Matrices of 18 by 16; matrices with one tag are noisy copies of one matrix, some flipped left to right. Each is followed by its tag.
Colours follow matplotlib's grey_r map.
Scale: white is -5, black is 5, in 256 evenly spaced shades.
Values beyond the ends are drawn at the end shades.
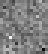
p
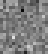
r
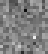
r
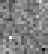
p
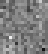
p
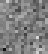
p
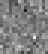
r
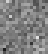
p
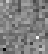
p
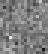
p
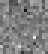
r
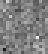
p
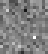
r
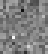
r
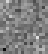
p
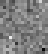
p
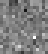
r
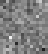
p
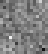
p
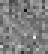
r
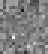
r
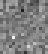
r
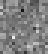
r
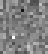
r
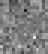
r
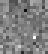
r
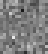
r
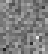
p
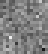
p
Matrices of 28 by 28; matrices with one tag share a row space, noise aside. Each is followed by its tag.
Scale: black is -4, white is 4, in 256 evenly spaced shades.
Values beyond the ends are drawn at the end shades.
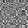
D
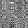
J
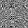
J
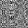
J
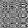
D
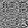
D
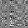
J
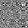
D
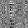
J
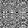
D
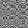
D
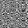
D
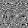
D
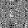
J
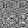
D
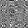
J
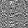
J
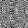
J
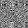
J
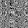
J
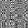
J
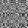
D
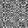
D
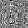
J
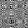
J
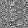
J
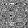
J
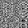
D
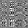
J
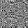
J
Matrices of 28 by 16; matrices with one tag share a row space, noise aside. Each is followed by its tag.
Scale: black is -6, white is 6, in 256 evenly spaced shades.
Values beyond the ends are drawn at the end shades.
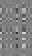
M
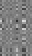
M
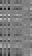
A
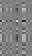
M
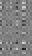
M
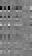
A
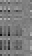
A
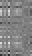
A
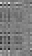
A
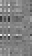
A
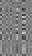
M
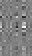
M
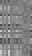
A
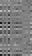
A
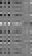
A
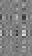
M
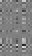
M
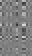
M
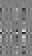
M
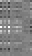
A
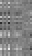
A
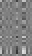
M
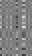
M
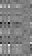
A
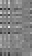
A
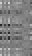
A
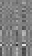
M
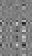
M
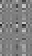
M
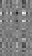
M
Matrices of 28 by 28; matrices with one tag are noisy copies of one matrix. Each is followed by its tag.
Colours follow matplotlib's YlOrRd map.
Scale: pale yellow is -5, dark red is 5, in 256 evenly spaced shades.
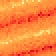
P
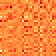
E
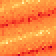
P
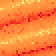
P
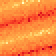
P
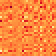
E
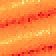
P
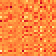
E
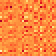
E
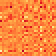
E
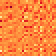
E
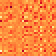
E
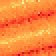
P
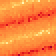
P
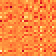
E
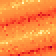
P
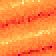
P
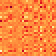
E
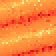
P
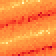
P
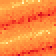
P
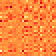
E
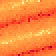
P
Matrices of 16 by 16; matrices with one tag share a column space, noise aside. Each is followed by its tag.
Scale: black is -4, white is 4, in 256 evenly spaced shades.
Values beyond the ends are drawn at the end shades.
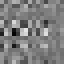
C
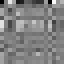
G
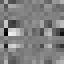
C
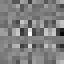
C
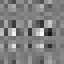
C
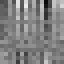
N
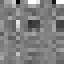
G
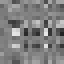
C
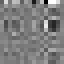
G
